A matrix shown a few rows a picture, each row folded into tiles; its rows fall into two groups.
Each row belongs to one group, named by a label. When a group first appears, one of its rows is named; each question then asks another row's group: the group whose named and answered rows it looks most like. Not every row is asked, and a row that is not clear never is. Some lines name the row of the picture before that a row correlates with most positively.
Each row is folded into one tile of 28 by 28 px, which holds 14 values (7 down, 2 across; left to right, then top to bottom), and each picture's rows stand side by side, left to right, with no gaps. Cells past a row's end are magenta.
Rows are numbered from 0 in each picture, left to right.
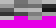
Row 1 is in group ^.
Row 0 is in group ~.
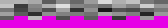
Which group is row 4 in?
^
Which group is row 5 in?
~
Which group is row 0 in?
^
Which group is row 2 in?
^
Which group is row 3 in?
^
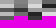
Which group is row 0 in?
^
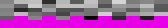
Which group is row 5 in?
^
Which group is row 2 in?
~
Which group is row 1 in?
~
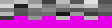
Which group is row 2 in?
~
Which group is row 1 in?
~
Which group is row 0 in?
^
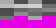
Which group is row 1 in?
~
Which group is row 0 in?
~
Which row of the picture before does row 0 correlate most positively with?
2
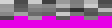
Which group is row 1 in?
~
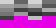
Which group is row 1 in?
~
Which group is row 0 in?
^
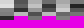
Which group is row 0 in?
^
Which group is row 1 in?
^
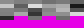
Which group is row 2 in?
^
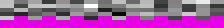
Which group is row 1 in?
~
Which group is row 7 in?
^
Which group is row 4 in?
~
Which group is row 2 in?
~
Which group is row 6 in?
^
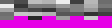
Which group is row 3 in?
~
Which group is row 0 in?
^
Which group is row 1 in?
^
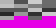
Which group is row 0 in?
~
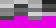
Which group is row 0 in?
^
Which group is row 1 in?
^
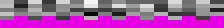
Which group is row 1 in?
^
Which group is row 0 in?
^
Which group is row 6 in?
~
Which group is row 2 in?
^
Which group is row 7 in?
^
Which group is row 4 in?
~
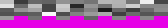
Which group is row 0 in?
~
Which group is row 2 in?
^
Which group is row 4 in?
~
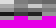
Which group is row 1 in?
~
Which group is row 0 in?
~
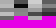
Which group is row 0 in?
^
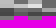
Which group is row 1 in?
~
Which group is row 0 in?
~
